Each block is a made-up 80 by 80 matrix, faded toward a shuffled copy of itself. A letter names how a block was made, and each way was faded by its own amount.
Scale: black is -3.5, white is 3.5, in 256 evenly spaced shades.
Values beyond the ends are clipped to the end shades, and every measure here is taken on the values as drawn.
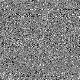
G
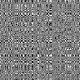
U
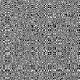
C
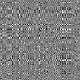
U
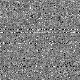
G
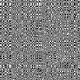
U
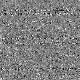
G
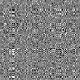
C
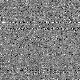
G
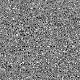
G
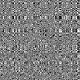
C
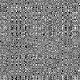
C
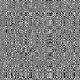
U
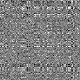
C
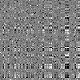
U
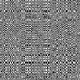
U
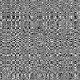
U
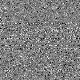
G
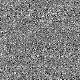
G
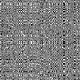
C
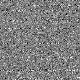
G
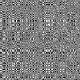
U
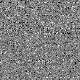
G
